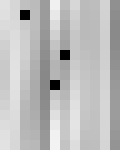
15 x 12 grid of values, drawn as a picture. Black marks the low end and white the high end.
Lone odd cells: 3, each lower than its neighbours. Roughest part: centre. Calmest part: bottom left. Ninth with the lowest average: centre. Histogram: skewed, a long tail of low values.
